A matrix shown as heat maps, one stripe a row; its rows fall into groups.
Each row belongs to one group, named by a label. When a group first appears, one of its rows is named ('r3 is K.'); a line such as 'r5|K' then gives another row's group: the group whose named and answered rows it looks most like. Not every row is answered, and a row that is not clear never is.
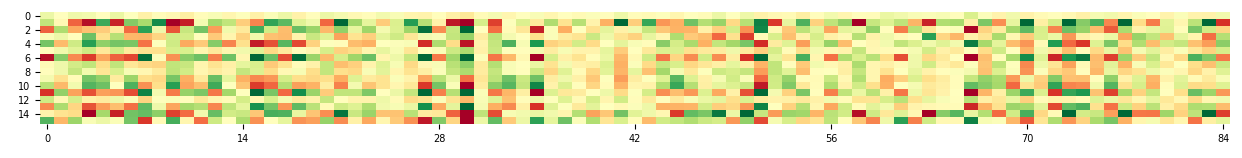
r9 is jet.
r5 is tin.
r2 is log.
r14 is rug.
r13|log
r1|rug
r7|tin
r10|jet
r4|jet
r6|log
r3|tin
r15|jet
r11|log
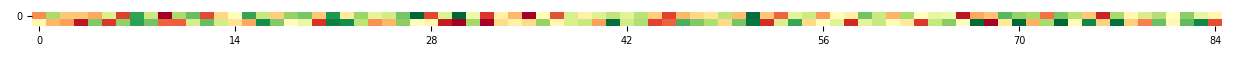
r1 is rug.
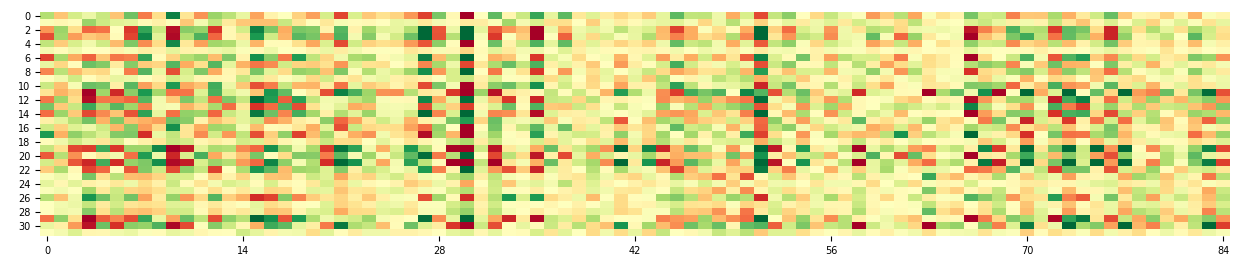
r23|tin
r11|rug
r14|log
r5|jet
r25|tin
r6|log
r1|jet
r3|log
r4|jet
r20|log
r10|jet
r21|rug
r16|jet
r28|tin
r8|log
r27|tin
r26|jet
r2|log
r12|log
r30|rug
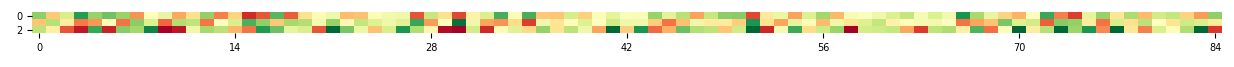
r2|rug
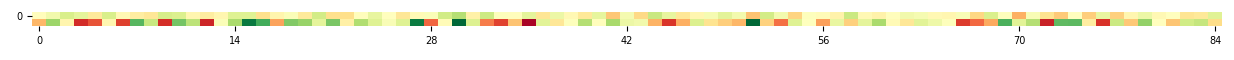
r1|log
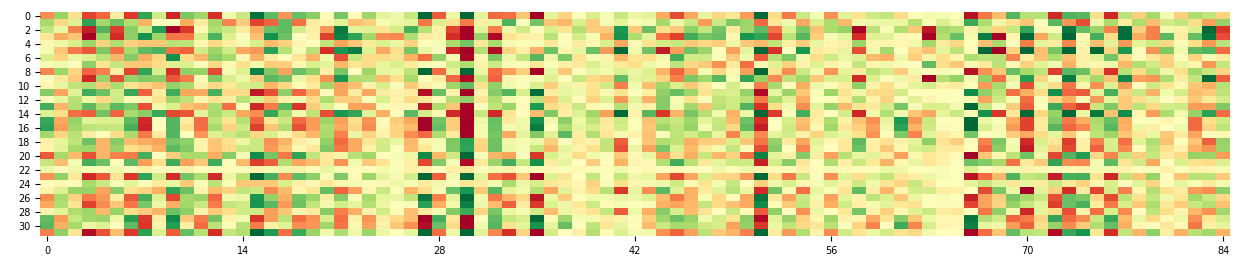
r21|jet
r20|log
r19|tin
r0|log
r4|tin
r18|tin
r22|jet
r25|tin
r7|tin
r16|jet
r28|tin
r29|jet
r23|log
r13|jet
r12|tin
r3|rug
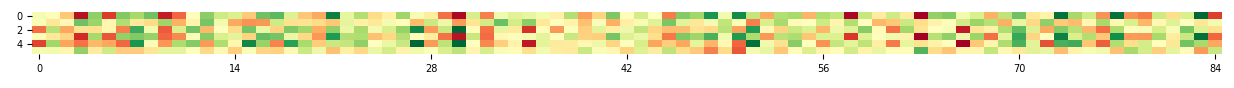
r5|tin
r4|log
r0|rug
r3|rug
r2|log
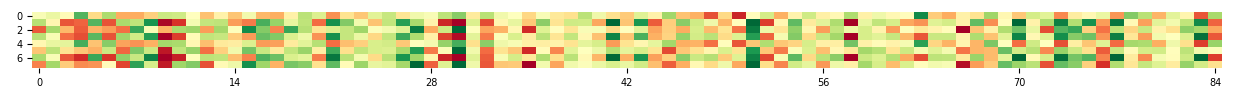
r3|rug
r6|rug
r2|log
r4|tin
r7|log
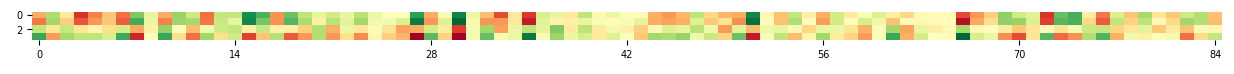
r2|jet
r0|log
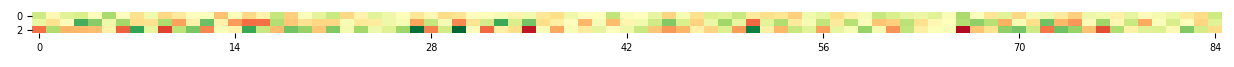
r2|log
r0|jet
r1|jet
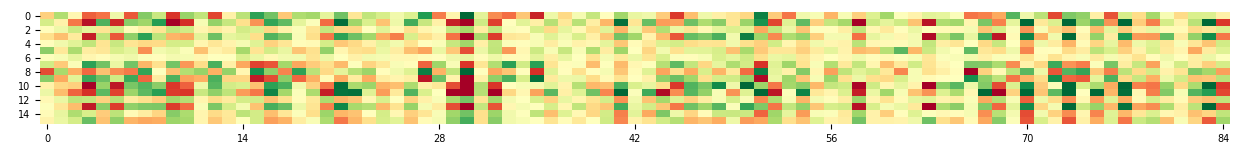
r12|tin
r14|tin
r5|jet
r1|rug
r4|tin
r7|jet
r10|rug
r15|tin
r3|rug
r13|rug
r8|log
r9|jet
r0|log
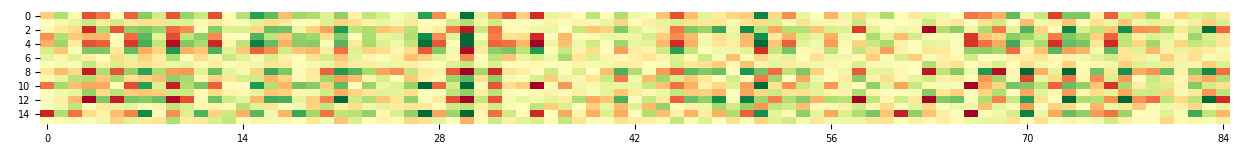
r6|jet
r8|rug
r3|log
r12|rug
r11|tin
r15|jet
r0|log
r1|tin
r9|tin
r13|tin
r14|log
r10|log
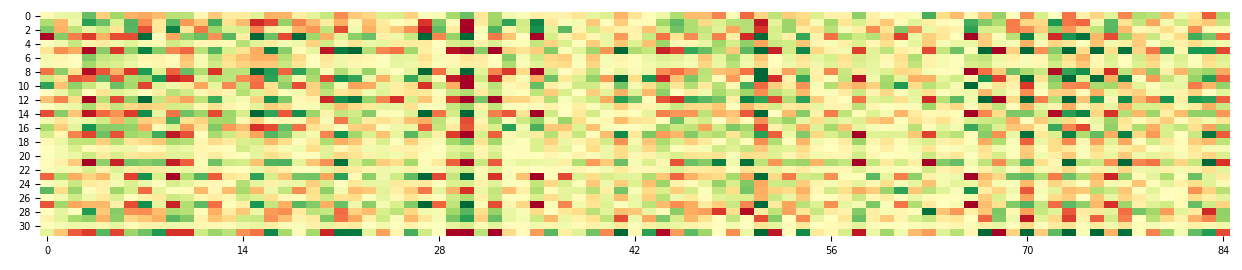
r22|tin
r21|rug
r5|rug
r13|tin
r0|tin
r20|tin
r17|rug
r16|jet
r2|jet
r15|jet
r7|jet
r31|rug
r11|tin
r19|tin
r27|log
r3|log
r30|tin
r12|rug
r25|jet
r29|tin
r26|tin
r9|rug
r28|tin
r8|log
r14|log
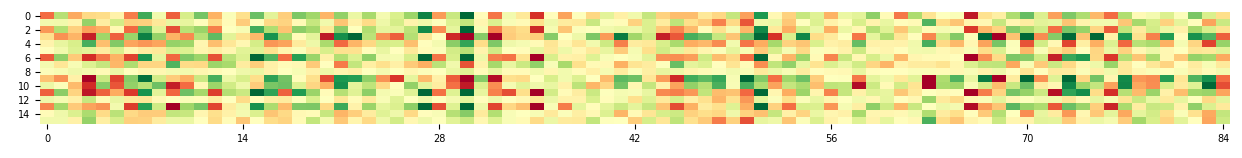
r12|tin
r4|tin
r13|log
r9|rug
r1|tin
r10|rug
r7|jet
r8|tin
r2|log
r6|log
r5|tin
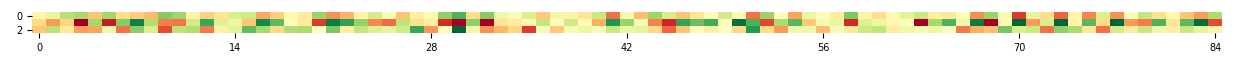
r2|log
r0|tin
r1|rug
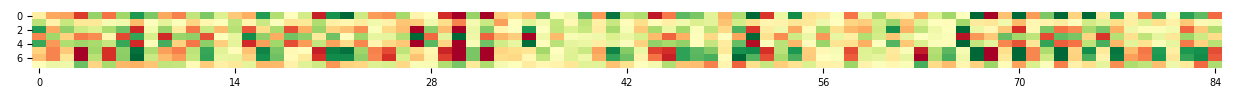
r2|jet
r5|rug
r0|rug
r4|jet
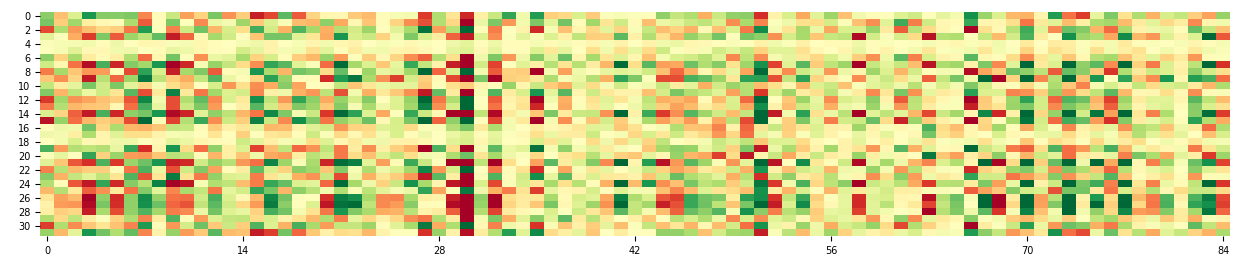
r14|rug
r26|rug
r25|log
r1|jet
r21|rug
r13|log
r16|tin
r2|log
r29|jet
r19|jet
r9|rug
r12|log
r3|rug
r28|rug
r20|tin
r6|jet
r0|jet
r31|jet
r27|rug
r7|rug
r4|tin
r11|jet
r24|rug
